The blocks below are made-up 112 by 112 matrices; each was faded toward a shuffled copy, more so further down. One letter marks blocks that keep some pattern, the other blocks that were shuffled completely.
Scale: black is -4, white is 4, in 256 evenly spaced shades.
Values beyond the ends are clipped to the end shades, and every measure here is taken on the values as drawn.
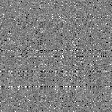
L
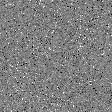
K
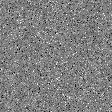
K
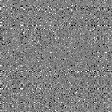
L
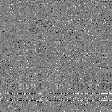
L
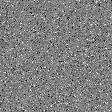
K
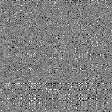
L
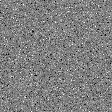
K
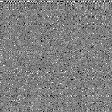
L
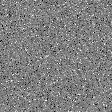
K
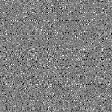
L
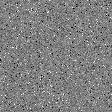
K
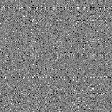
L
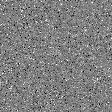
K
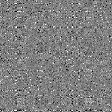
L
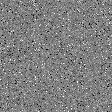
K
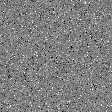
K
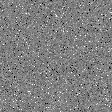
K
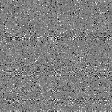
L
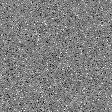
K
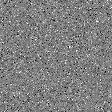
K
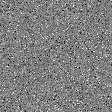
K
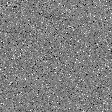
K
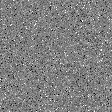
K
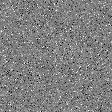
K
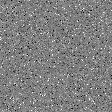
K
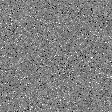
K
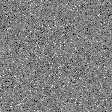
K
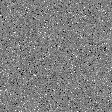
K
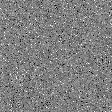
K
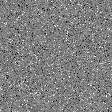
K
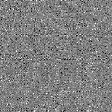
L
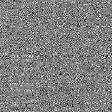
L
